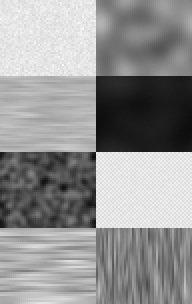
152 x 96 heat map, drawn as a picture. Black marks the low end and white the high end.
It is made of 4 by 2 panels. Panel 1,1: very high, fine-grained, faint in contrast. Panel 1,2: middling, smooth. Panel 2,1: high, streaked across, faint in contrast. Panel 2,2: very low, smooth, faint in contrast. Panel 3,1: low, blotchy. Panel 3,2: very high, checkered, faint in contrast. Panel 4,1: high, streaked across. Panel 4,2: middling, streaked downward.
